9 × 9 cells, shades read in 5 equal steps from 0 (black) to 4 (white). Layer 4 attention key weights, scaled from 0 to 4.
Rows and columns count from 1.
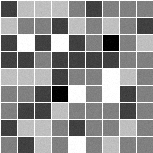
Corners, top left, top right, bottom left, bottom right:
1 2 2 2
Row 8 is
1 3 3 2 1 2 2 3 2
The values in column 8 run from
1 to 3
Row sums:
19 19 18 12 23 18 16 19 21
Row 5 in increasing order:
1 2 2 2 3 3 3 3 4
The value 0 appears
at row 3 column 7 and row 6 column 4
